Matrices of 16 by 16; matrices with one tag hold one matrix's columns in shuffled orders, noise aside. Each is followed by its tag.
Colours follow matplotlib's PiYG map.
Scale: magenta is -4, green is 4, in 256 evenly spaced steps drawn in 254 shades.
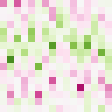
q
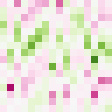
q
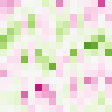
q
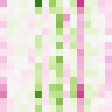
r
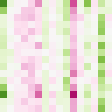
r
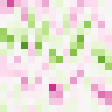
q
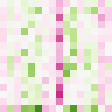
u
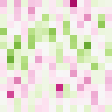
q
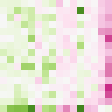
u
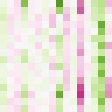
r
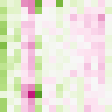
r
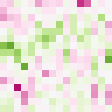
q
